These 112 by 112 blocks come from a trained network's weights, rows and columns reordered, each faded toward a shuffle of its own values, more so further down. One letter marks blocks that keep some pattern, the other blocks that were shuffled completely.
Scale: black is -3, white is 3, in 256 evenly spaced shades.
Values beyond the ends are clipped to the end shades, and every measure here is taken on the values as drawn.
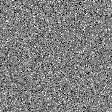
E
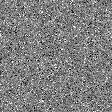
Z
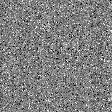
E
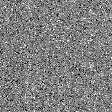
E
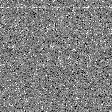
E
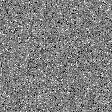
Z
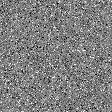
Z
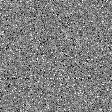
E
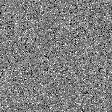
E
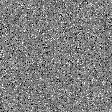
E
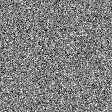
E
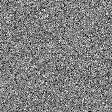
E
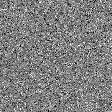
E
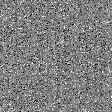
E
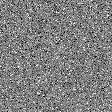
Z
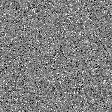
Z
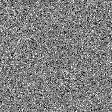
E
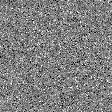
E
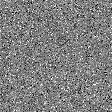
Z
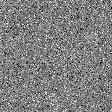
Z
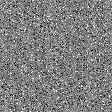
E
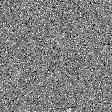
Z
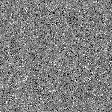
Z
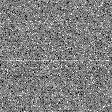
E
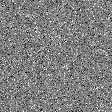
Z
